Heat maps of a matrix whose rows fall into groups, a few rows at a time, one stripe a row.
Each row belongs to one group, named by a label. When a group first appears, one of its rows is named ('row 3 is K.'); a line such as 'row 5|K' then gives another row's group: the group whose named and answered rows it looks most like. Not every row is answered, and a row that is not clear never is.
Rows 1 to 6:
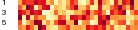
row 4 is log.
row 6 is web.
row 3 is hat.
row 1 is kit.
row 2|kit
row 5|log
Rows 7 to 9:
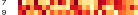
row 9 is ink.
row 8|kit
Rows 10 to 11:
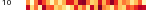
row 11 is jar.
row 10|log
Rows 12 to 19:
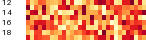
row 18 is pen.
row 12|hat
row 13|log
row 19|hat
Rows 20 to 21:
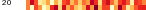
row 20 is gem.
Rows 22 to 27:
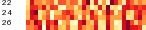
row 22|ink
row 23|kit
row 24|gem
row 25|gem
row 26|kit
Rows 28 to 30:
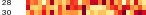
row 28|web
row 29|log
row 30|jar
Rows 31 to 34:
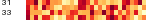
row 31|kit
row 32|log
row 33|web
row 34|log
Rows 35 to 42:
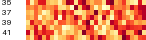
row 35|log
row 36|jar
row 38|pen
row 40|jar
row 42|hat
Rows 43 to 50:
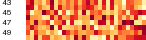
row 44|ink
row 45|jar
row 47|hat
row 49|pen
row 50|jar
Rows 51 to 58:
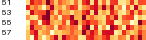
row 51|ink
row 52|web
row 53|ink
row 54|log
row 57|gem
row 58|pen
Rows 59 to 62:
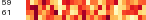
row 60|kit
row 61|kit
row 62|gem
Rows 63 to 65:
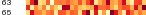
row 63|gem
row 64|pen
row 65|ink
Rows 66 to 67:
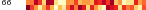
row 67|log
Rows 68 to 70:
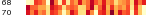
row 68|pen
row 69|web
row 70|web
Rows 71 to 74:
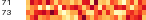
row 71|ink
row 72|pen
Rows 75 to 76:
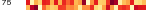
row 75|log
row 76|gem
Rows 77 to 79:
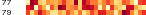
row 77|gem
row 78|ink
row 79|hat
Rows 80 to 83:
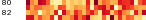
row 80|hat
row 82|pen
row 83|ink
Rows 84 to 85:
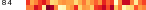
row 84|hat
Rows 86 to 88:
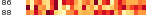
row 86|pen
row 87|jar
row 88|web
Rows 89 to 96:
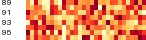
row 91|web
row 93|gem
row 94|web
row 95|jar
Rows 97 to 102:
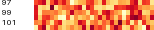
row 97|kit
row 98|log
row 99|hat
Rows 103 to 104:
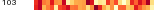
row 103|kit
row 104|ink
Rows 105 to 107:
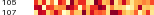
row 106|ink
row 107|gem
